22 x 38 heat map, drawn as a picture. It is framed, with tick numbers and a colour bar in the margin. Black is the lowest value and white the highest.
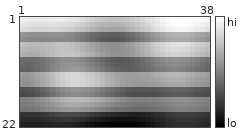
Lone odd cells: none. Ninth with the highest average: top right. Slope: up to the top. Stripes: horizontal, repeating 4 times.
